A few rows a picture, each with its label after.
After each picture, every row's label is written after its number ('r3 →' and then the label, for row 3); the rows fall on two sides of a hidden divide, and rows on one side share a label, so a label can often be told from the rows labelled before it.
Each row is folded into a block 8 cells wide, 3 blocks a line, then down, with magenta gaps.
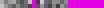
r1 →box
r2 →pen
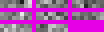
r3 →box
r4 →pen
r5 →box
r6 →pen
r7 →box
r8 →pen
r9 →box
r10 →pen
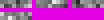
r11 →pen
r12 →pen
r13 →pen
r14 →box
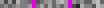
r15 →pen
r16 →pen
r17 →pen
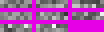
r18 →box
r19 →box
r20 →box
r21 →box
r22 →pen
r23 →box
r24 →pen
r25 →box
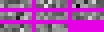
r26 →box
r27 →box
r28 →pen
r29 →box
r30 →box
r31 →pen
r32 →box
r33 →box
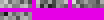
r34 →box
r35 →box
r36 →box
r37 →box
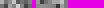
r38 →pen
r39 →pen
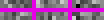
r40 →box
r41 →box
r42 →pen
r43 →pen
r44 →pen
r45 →pen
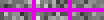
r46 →pen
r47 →box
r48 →pen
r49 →box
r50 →pen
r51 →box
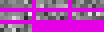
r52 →pen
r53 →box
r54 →pen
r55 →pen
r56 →box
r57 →box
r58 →pen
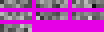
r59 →pen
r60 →pen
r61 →pen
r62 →box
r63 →pen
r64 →pen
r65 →pen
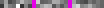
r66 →pen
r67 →box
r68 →box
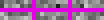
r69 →pen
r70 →pen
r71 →pen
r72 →box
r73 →pen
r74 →box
